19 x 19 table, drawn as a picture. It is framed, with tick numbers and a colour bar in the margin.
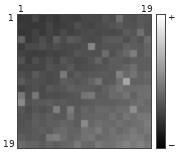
Odd rows or columns: none. Grain: fine. Slope: up to the bottom right. Ninth with the lowest average: top left. Stripes: none.
